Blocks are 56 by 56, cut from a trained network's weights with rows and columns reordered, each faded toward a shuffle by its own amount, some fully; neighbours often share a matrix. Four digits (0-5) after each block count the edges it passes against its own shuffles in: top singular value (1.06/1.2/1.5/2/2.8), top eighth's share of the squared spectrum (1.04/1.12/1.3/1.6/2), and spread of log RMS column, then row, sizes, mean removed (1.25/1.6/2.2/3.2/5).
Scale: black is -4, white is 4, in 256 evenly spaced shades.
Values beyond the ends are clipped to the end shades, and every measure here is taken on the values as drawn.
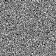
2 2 0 1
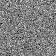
0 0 0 0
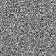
3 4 2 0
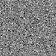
2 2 0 1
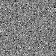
1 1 0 0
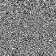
2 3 0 2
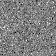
0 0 0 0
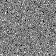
0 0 0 0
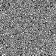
1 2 0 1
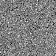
0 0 0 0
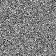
1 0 0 0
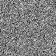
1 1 0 0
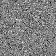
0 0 0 0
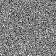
1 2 0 0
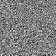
3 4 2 1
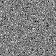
0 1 0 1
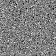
0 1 0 0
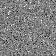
0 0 0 0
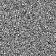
3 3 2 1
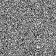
2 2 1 0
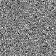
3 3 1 1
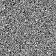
1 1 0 0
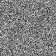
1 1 0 0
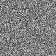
2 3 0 0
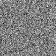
2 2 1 0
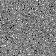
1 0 0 0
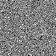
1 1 0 0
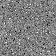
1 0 0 0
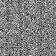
2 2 0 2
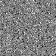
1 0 0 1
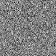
3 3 2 1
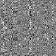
3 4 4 2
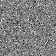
1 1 0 0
